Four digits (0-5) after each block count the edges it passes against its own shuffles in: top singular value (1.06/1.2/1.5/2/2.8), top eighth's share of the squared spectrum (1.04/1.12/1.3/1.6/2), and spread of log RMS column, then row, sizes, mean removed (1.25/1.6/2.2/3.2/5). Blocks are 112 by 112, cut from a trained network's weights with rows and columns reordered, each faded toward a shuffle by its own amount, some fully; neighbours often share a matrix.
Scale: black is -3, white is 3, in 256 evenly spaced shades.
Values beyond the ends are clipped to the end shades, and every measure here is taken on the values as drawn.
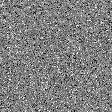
0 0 0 0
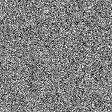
3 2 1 0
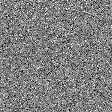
0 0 0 0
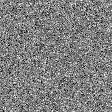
0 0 0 0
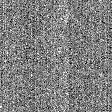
3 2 0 1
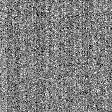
3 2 0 2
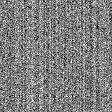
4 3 0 2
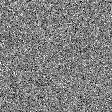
0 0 0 0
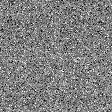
0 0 0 0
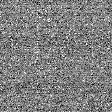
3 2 2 0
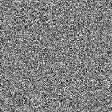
3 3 2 2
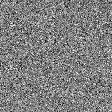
2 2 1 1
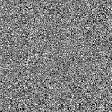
3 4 2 2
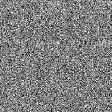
3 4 2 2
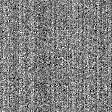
4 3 1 2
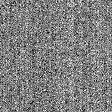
3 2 0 1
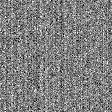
3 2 1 1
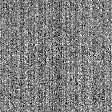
4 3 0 2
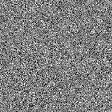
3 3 1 2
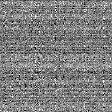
4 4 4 1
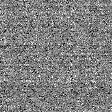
2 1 1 0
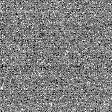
2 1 1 0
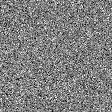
1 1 0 0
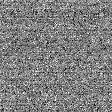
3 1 1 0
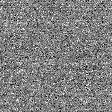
2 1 1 0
